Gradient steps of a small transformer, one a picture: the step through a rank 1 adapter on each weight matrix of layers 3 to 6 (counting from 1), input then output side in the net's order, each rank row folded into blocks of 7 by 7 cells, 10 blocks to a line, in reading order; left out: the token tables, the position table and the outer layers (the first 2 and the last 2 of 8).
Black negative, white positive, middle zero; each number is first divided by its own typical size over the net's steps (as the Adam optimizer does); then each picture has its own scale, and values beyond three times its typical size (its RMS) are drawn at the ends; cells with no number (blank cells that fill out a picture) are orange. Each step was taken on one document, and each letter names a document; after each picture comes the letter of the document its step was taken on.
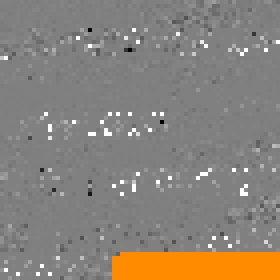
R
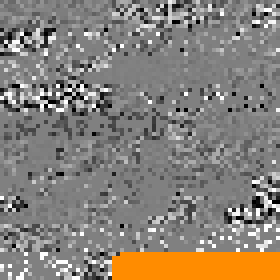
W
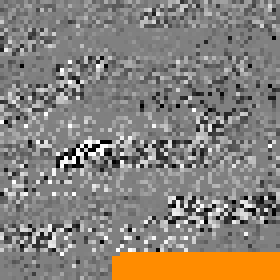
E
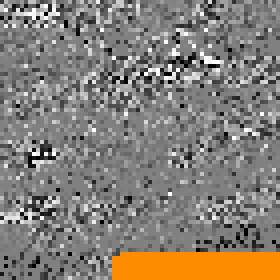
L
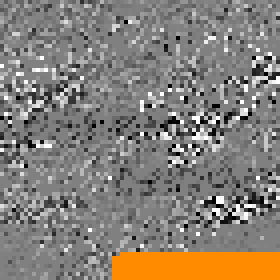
E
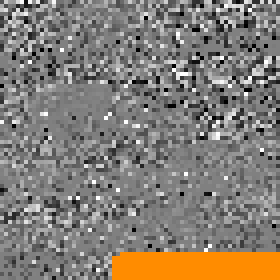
L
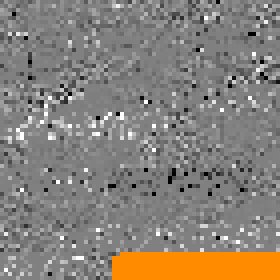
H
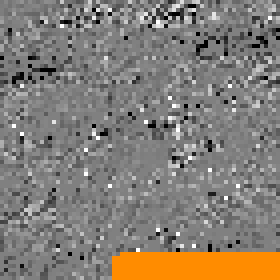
H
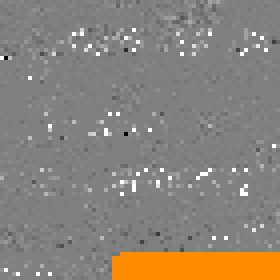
R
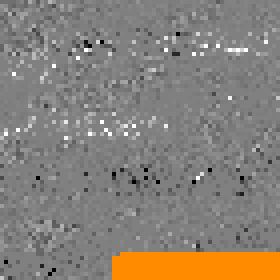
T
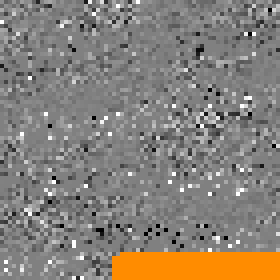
H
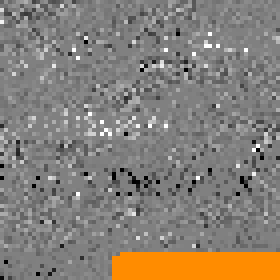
T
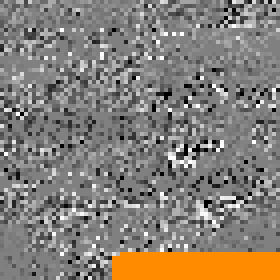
E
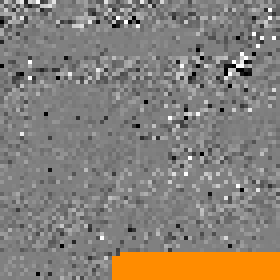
H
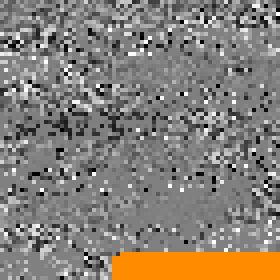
W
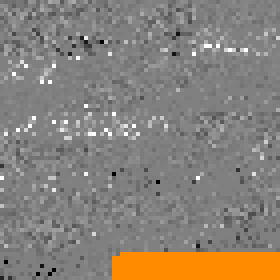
T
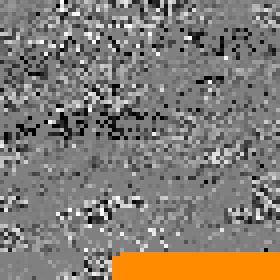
W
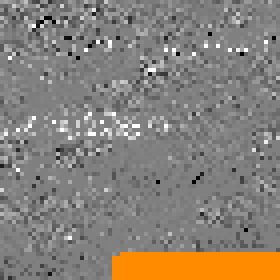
T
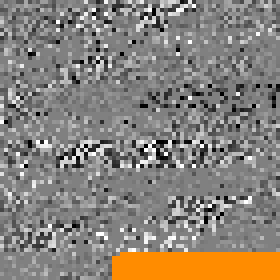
E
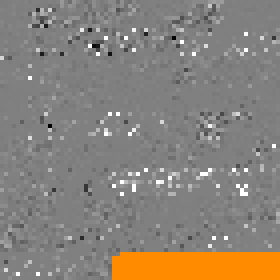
R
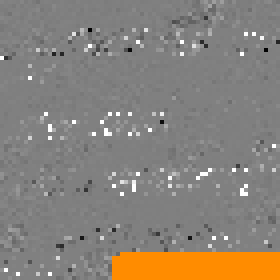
R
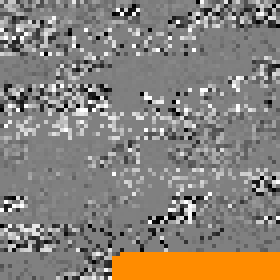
W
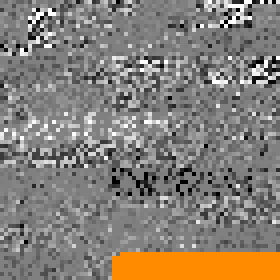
L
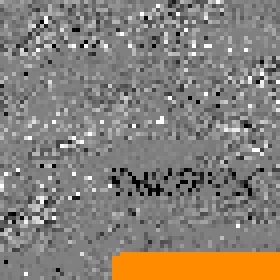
L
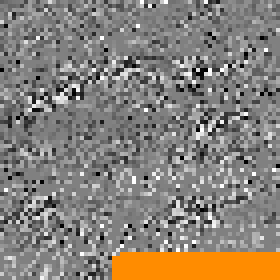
E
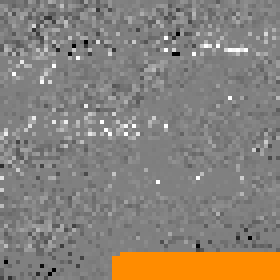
T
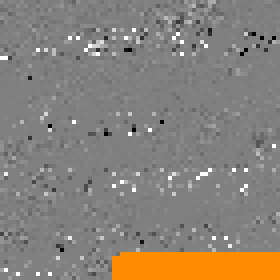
R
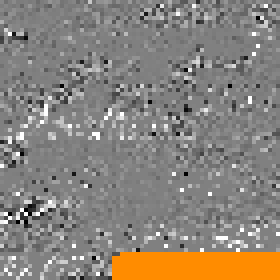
H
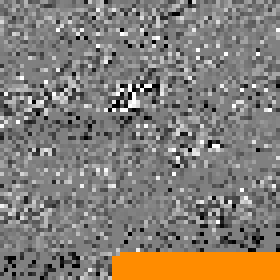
E
